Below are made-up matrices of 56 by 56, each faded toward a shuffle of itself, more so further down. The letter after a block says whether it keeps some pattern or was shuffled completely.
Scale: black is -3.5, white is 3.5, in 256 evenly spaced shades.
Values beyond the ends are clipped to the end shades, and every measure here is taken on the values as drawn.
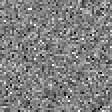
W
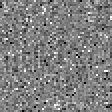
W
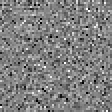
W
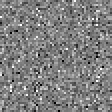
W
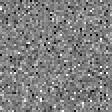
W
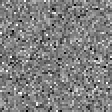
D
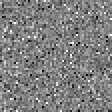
W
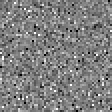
W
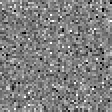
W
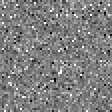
W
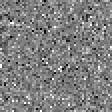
W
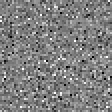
W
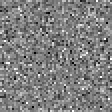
W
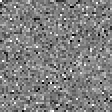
D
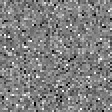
W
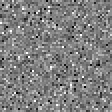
D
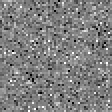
D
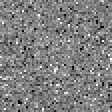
W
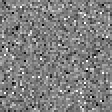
D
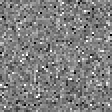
D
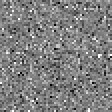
D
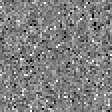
W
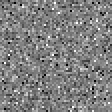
D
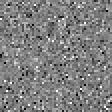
W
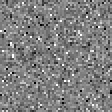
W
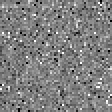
D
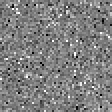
D
